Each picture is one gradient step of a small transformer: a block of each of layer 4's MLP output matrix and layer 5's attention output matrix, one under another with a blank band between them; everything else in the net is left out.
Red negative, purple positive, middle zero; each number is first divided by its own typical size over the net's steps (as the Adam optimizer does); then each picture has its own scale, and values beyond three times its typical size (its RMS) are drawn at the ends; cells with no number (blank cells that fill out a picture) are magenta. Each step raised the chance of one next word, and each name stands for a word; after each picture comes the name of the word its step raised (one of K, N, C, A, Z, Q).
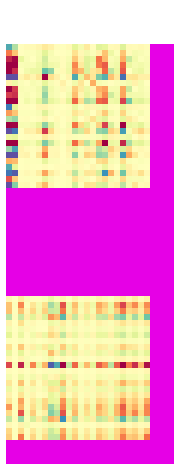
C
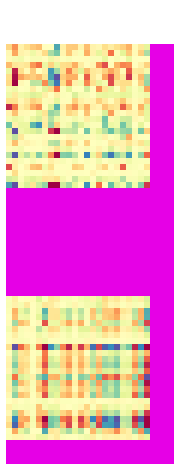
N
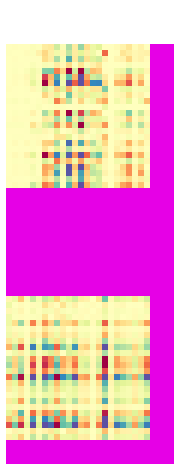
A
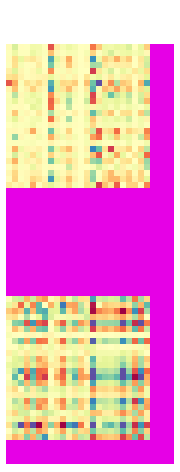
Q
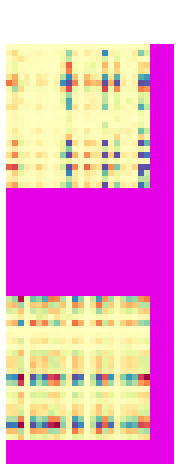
A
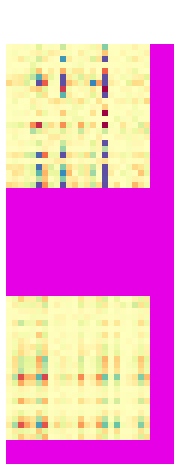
A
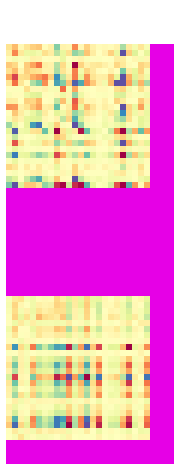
N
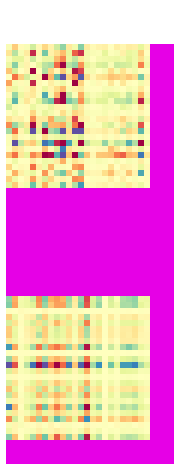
C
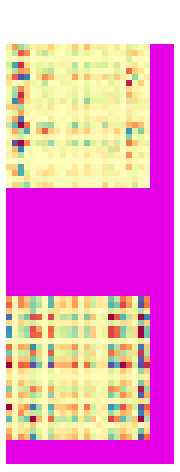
C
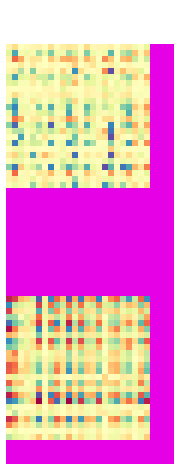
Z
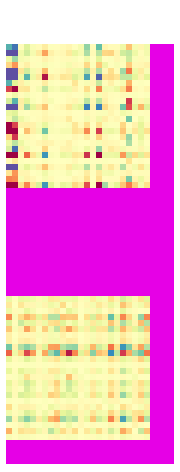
N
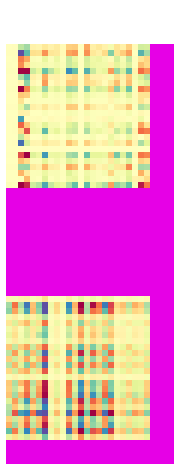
N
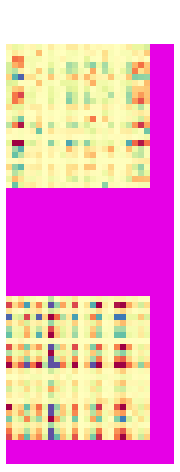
C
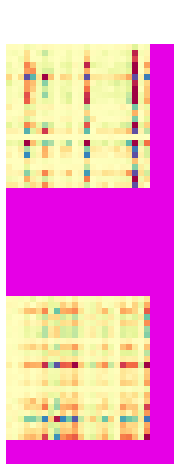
C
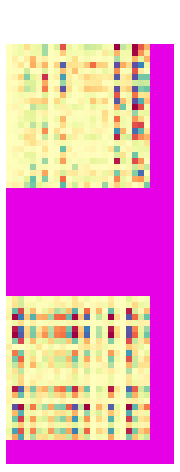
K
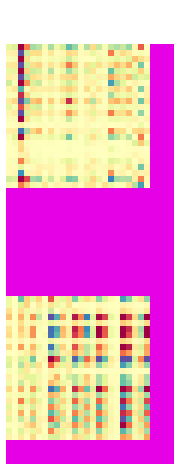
K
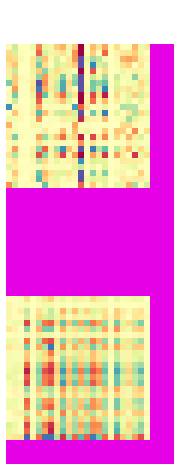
Q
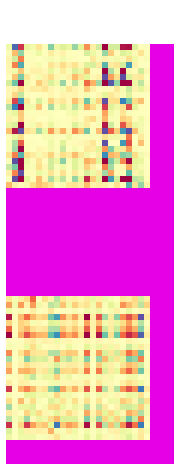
K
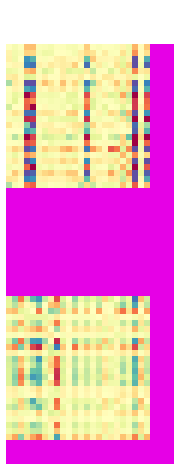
Q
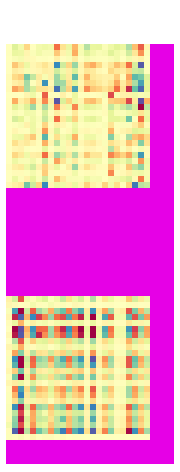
K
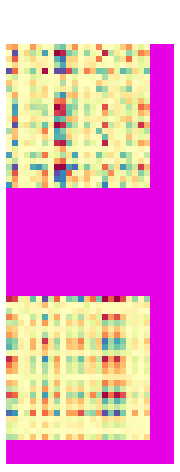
Z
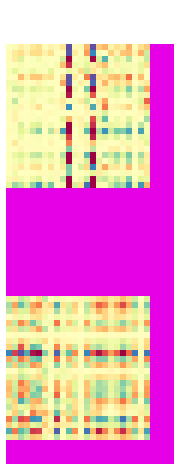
N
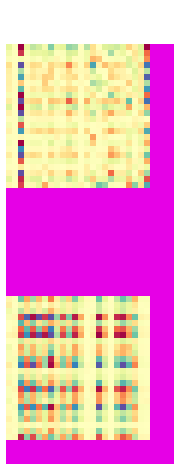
K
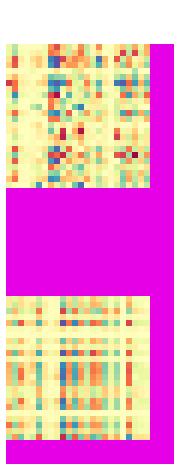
Q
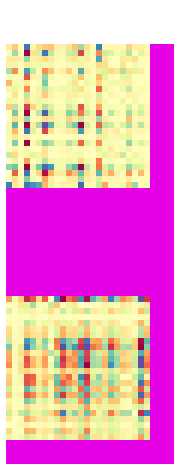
Z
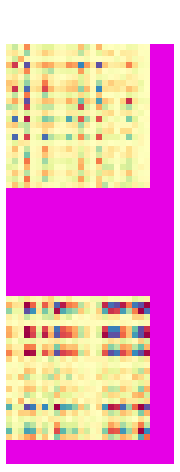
K
